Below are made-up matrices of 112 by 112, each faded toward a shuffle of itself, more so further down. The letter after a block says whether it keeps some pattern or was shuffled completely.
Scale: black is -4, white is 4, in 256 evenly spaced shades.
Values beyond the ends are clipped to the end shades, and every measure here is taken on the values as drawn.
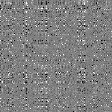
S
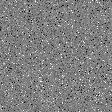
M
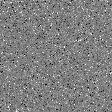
M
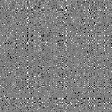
S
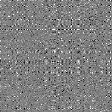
S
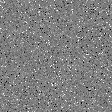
M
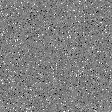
M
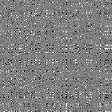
S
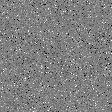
M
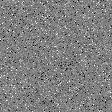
M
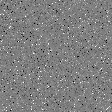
M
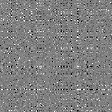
S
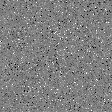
M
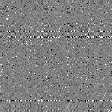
S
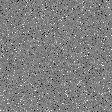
M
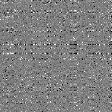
S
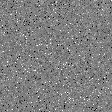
M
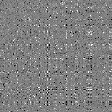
S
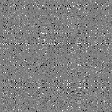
S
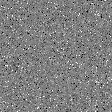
M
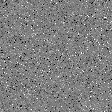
M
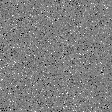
M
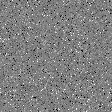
M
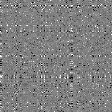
S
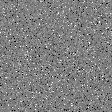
M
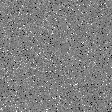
M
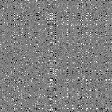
S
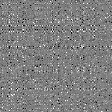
S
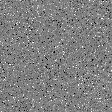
M
